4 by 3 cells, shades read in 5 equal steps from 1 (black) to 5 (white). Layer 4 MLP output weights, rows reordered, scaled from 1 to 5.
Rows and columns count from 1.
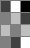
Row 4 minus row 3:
-1 -1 1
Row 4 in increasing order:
2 3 5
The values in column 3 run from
1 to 5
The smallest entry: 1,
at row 1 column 3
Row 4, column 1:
3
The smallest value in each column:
2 2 1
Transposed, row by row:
2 3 4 3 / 5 4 3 2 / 1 2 4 5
